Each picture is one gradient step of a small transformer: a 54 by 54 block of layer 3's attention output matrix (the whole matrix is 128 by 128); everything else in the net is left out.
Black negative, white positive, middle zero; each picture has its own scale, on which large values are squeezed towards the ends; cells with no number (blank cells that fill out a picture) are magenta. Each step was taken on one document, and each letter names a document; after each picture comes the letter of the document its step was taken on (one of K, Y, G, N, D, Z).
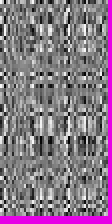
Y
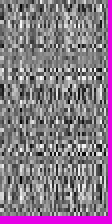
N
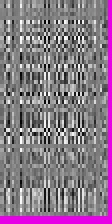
Y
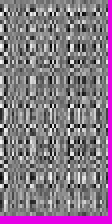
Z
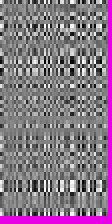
Z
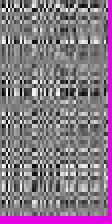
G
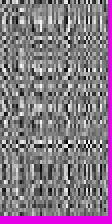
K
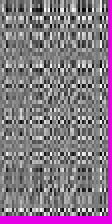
Y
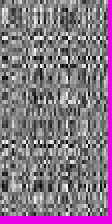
K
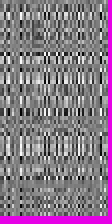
N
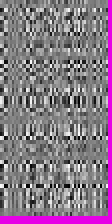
Z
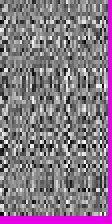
K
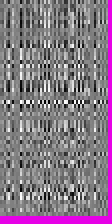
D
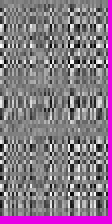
Z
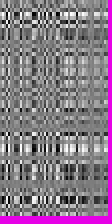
G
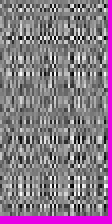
D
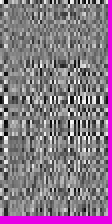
K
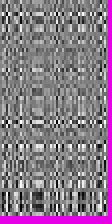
N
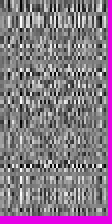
Y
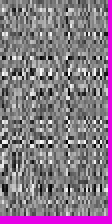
K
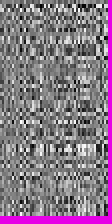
G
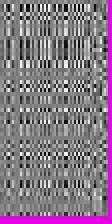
D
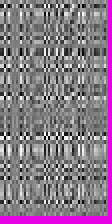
G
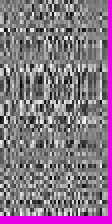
Y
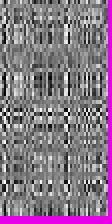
K
